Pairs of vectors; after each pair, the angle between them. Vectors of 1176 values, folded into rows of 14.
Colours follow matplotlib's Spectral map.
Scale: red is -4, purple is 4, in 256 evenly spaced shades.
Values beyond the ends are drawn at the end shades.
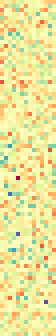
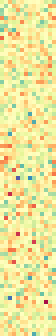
nearly opposite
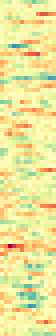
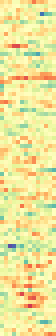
nearly opposite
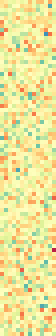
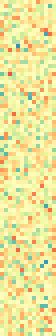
nearly parallel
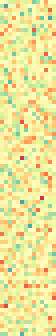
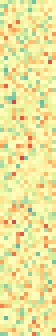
partly aligned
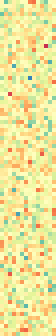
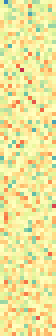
orthogonal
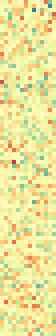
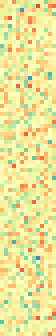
partly opposed
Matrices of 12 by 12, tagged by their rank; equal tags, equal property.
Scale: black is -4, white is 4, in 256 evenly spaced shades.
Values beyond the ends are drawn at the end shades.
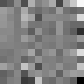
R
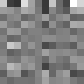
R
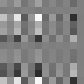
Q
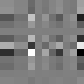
Q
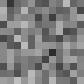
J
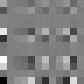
Q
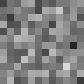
J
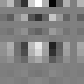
Q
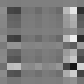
Q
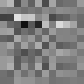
R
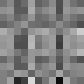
R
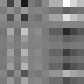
Q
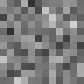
J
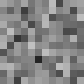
J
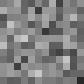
J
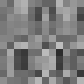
R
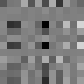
R
